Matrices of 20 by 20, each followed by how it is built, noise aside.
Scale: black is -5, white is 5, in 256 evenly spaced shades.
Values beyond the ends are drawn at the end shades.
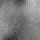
smooth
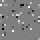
sparse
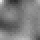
smooth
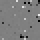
sparse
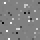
sparse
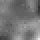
smooth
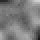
smooth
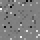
sparse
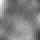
smooth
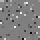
sparse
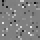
sparse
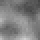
smooth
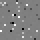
sparse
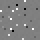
sparse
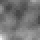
smooth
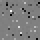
sparse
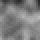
smooth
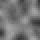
smooth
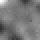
smooth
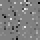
sparse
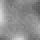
smooth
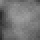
smooth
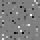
sparse
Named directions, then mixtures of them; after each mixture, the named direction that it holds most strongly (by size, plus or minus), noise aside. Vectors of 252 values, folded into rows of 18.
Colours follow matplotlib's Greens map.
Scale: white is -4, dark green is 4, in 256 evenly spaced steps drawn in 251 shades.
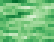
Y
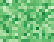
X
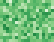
X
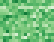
X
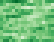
Y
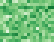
X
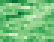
Y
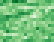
Y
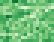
Y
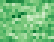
Y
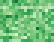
X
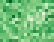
X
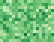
X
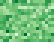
X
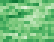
Y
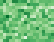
X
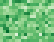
X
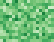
X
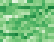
Y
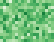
X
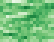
Y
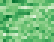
Y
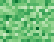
X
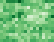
Y
